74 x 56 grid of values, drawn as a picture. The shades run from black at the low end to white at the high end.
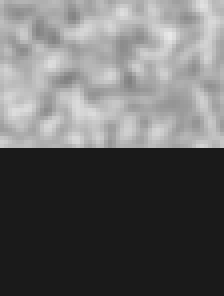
The table splits into 2 rows of 1 panel. Panel 1,1: high, blotchy. Panel 2,1: very low, flat.
